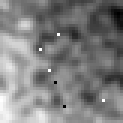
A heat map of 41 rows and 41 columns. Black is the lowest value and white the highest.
The ninth with the lowest average is the top right. Values rise toward the bottom left. Six lone cells stand out: four far higher and two far lower than their neighbours. There are no regular stripes.
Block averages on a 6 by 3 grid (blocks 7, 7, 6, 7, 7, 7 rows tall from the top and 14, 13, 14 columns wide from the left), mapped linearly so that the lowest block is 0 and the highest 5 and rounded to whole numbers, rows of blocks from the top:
2 1 0
3 1 0
4 2 1
4 2 1
4 2 2
5 3 2
